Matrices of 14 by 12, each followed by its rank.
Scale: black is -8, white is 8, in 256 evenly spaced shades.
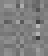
two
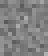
full rank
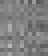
two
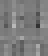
two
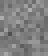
full rank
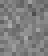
full rank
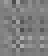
two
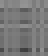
one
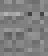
two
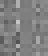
two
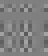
one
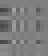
one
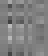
one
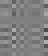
one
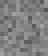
full rank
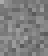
full rank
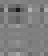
one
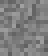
full rank
